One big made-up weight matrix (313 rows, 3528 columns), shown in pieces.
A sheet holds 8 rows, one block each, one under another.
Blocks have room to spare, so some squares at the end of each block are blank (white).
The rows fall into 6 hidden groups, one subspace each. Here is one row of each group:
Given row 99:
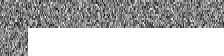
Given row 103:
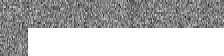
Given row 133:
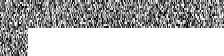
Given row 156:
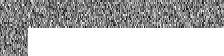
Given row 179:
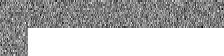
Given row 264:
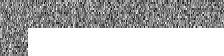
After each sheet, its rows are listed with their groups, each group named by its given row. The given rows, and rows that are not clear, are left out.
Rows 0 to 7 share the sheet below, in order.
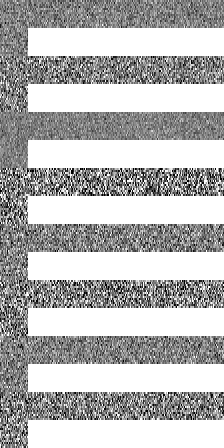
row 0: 156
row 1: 133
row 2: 99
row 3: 133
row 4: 264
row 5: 103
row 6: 264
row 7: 264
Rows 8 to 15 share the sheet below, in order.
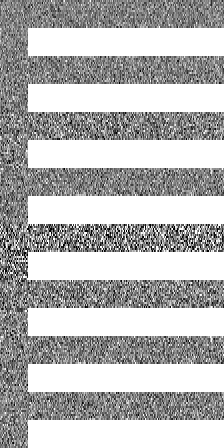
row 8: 264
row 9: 103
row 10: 156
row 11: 264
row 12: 103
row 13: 156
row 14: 264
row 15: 99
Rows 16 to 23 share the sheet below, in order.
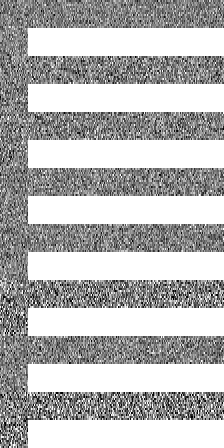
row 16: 103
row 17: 264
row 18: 179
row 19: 99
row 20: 179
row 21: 103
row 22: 133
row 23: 133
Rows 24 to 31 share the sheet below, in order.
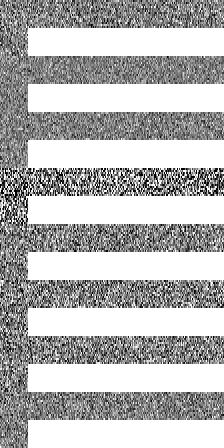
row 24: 133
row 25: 179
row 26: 156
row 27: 133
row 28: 133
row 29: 264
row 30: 103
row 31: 156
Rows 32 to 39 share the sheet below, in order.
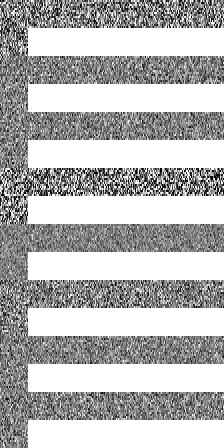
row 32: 103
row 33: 99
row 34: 99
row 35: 179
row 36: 103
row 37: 179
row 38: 264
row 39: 179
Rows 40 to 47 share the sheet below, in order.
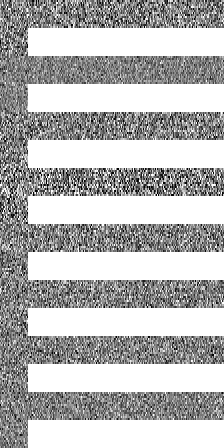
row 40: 264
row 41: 103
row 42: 156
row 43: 99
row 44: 99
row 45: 156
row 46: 133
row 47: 264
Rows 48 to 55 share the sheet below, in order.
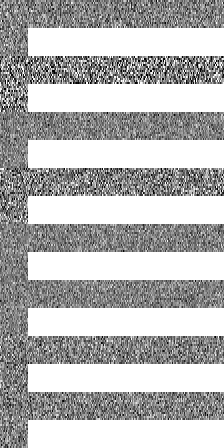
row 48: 103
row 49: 264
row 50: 179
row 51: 264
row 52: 156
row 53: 156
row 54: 133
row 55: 103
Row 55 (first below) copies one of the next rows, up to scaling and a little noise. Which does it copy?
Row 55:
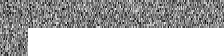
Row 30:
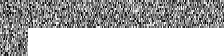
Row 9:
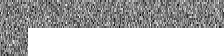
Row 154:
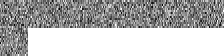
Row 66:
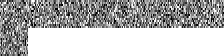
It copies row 30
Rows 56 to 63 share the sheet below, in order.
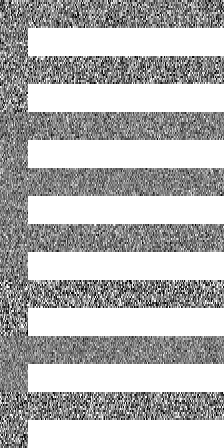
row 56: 264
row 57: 103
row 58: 99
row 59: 264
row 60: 156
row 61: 103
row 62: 156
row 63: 156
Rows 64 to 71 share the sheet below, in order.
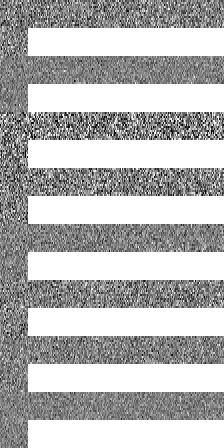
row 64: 99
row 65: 264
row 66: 103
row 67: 99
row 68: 99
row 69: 156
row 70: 99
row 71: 156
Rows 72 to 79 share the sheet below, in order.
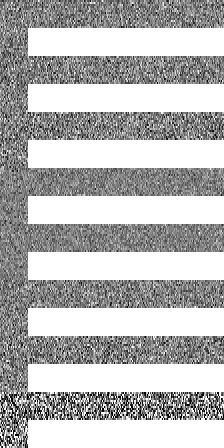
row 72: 179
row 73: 99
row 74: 133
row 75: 264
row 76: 264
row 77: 99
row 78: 179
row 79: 179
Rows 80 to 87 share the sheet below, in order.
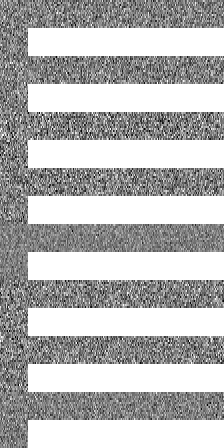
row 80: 179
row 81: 99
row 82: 99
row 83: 156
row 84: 156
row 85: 264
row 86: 264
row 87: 103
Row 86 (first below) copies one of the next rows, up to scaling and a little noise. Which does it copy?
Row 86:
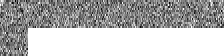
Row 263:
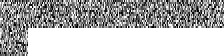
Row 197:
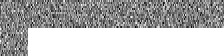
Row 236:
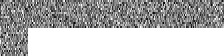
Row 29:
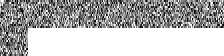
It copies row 29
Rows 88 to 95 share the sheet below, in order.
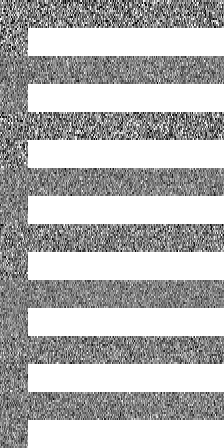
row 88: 156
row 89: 99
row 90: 133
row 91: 156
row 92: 264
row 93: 133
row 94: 156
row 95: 103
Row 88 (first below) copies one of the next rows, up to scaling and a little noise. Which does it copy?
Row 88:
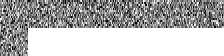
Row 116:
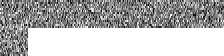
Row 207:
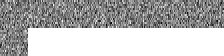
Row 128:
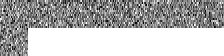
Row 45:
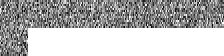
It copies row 128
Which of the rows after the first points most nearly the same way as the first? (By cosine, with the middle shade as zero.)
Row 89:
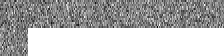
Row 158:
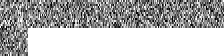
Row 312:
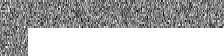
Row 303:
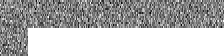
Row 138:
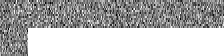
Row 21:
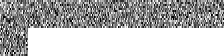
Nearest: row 138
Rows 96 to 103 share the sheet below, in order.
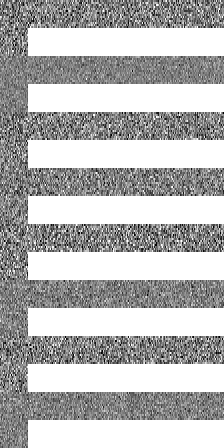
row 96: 99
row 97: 103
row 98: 99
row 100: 179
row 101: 133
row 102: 103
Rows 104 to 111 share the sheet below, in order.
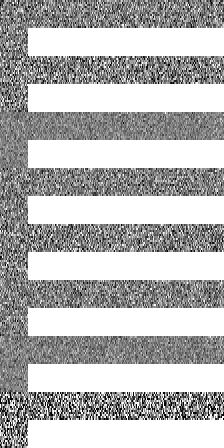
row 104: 264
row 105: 99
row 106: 264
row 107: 103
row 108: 133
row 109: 156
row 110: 264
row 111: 99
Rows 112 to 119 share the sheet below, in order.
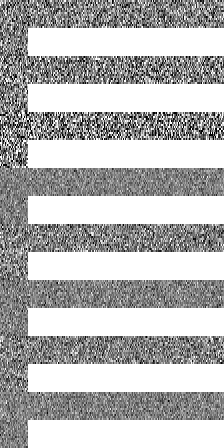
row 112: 179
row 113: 99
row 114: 103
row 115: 179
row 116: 156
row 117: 179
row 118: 264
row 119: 99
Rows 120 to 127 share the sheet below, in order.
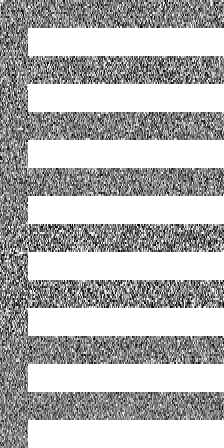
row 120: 264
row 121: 99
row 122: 156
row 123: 133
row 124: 156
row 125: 99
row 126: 99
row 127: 133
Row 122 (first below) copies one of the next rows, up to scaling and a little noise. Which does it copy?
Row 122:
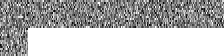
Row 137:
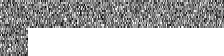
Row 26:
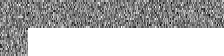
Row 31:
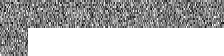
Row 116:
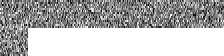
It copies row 26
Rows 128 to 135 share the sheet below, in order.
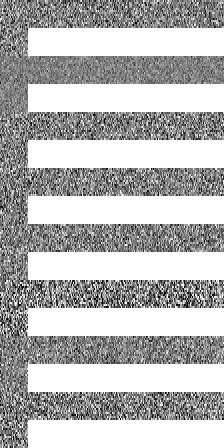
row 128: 156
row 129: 99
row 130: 99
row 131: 179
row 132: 156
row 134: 133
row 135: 156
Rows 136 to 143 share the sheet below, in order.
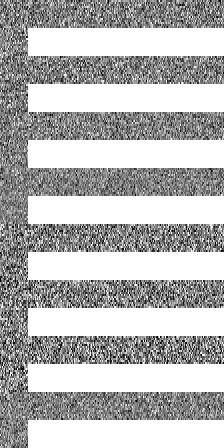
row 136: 103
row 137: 156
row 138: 99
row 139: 264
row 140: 264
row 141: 179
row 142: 103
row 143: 103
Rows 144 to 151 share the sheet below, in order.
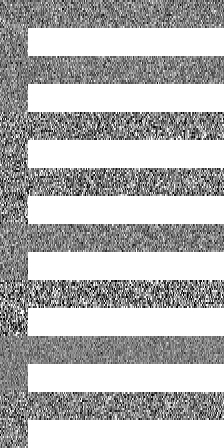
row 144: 103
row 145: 99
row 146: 99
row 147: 156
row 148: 179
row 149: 103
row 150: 156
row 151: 103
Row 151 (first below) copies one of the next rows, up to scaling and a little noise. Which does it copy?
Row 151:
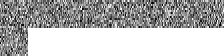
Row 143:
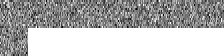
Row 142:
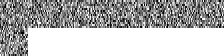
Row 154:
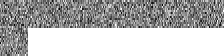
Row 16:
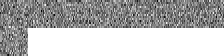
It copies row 154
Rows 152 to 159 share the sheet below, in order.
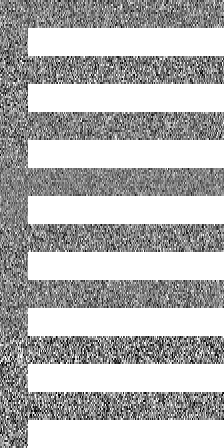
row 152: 179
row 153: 133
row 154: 103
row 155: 264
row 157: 133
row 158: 99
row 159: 179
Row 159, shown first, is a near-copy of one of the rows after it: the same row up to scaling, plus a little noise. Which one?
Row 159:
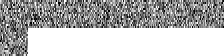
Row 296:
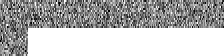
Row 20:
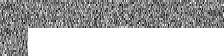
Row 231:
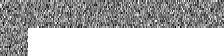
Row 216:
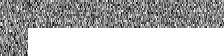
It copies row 296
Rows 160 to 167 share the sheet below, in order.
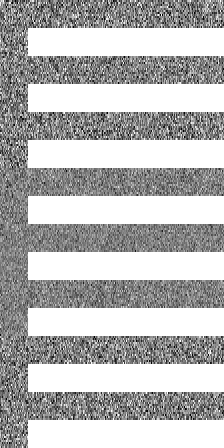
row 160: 264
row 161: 103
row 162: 133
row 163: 103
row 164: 264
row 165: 156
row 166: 103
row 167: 264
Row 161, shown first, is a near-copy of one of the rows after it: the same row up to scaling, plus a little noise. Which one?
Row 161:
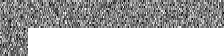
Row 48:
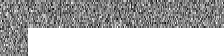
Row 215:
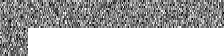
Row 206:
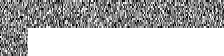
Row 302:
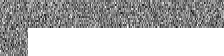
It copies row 215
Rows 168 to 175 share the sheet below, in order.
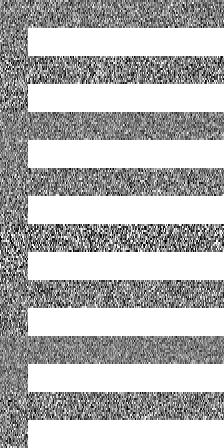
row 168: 133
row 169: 156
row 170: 156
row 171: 156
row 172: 264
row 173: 179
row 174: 156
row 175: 179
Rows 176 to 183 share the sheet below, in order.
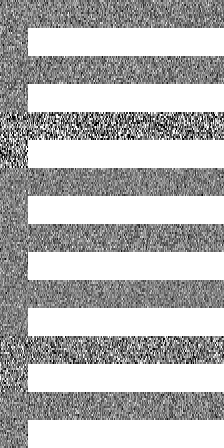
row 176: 179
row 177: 133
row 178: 133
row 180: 156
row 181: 99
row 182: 264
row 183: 133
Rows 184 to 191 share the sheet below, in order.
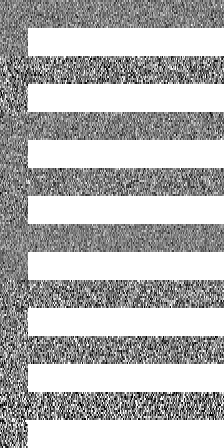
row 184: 133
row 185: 179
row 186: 264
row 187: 156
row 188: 99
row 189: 156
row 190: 179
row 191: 103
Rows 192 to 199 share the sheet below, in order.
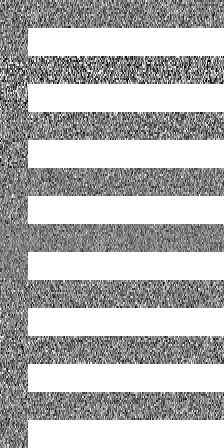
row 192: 179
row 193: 99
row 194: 179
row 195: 103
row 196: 156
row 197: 264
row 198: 264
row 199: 103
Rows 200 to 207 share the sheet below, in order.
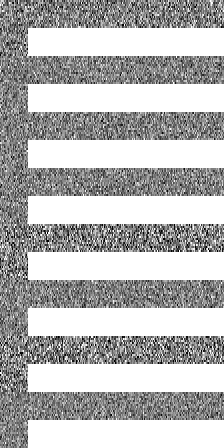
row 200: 264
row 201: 133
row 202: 103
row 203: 133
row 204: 99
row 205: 99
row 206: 103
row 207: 156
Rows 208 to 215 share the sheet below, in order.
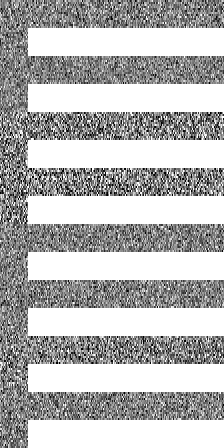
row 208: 264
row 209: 103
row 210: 99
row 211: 133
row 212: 133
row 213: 99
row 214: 179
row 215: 103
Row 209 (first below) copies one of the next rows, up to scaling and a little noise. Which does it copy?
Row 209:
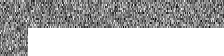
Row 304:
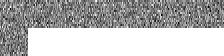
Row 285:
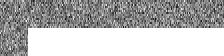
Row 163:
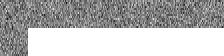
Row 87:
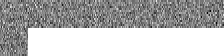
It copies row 285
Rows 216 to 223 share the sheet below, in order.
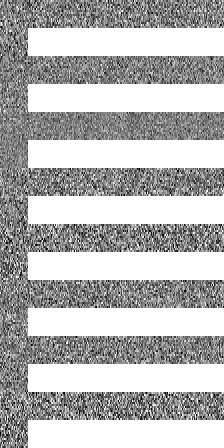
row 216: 179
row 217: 264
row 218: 103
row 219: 156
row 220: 103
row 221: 99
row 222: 179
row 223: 264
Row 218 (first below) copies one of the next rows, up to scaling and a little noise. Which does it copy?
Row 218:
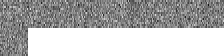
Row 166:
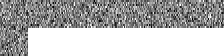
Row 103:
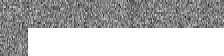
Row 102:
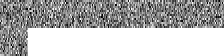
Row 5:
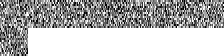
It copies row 103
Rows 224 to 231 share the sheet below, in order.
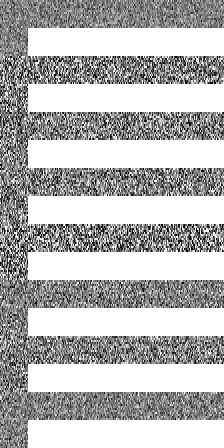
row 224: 156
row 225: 156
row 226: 99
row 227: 103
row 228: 133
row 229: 99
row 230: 103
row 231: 179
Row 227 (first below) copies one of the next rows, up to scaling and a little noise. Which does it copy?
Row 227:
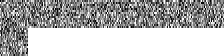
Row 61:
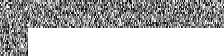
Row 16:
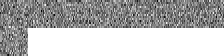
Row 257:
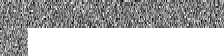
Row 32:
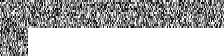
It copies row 32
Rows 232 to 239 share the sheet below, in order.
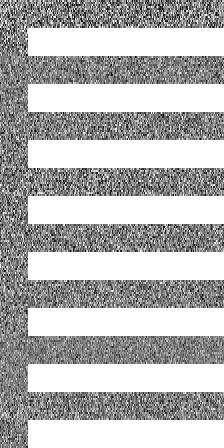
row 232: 99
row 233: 264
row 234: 179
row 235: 99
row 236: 264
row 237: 133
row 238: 133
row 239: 99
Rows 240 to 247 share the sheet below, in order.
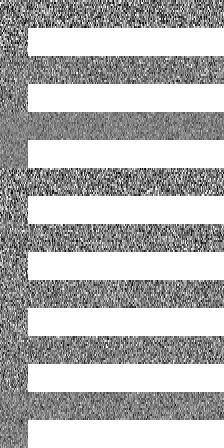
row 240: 179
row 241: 133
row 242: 179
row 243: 179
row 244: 133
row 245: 103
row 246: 103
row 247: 156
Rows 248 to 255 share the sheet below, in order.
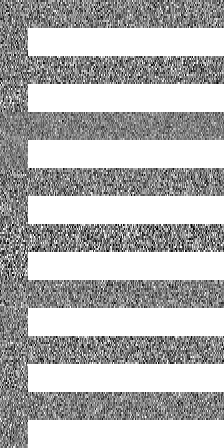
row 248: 156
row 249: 179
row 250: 103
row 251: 133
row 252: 99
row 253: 133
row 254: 99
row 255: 179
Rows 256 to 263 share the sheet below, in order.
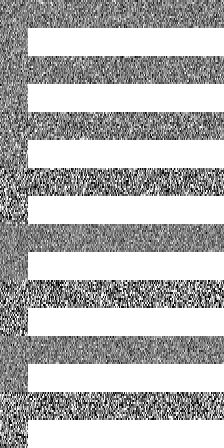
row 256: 103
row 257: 103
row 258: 156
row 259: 179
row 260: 99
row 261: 103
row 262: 156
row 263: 264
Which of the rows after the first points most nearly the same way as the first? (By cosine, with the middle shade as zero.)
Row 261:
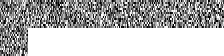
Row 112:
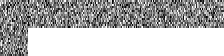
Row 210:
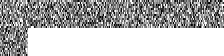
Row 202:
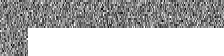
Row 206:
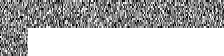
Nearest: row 206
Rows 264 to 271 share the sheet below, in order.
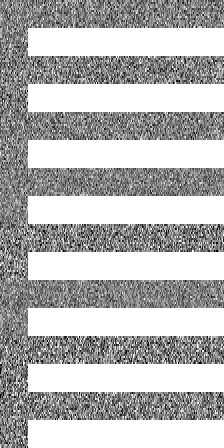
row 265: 133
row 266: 264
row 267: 156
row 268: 179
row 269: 99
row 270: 264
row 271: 264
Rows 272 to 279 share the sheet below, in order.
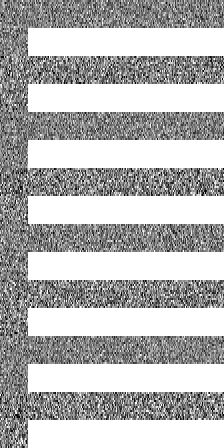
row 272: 133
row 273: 264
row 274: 99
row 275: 99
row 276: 133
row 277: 156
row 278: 179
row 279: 99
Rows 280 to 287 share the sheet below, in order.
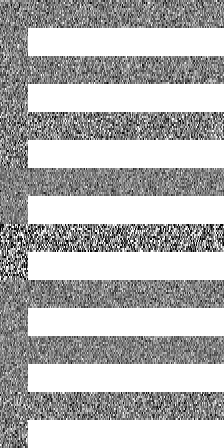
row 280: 179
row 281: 99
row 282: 133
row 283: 133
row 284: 264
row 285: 103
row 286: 156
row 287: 99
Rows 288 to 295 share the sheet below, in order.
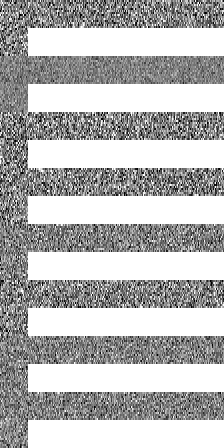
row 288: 156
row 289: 99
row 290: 133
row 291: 103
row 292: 133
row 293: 264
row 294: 133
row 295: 103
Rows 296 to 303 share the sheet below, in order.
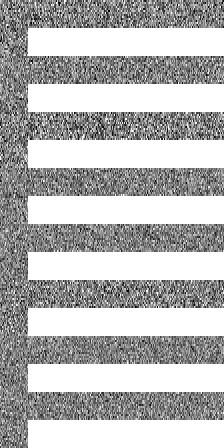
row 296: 179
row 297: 264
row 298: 156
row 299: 156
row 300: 179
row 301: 99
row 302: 103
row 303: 99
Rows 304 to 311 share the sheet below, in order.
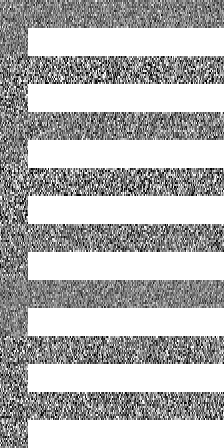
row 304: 103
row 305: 156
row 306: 156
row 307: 264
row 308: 264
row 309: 103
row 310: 133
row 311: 99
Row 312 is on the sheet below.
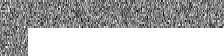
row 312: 99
